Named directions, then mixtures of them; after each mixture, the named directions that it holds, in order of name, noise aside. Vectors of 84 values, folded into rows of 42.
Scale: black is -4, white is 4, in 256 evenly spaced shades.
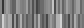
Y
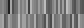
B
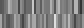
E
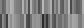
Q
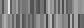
B, Y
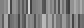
B, Q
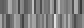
E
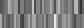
E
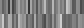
B, Y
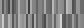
B, Y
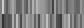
Y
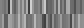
B, Q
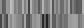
Q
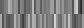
E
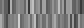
B, E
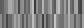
E, Q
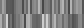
Q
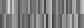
B, Q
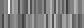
B, E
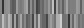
Y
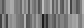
Q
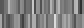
E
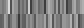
B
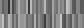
B, Y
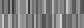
B, Y
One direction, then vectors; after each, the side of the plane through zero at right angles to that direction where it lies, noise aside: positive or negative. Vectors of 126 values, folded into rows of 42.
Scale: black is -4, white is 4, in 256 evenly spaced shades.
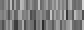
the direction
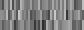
positive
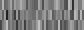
positive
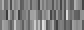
negative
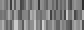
negative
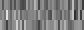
negative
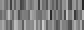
negative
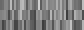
positive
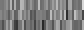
positive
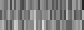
negative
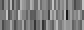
positive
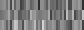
negative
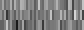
positive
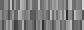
positive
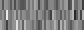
negative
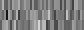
negative
